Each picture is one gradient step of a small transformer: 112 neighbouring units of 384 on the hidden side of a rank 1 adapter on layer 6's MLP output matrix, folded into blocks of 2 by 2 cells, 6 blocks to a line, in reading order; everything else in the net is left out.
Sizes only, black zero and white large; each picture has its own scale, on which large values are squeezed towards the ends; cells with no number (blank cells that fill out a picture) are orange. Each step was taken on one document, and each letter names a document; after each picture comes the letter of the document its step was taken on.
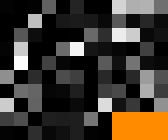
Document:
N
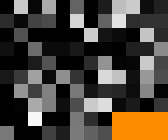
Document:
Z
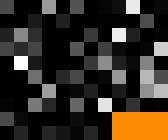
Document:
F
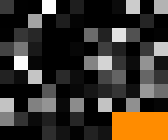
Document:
F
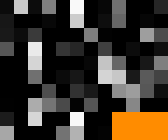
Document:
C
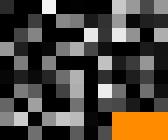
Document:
N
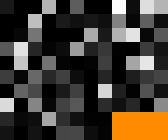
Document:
N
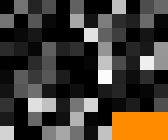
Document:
Z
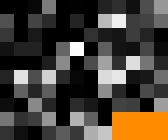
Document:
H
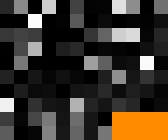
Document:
F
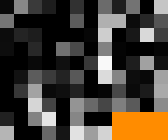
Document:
H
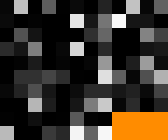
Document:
C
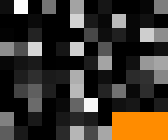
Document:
C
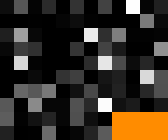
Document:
F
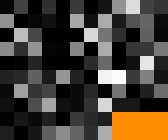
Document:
Z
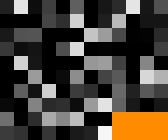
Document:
C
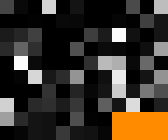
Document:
F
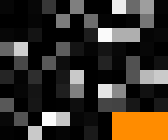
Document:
N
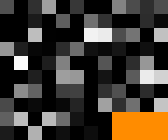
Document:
N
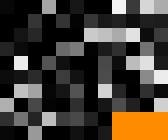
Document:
N
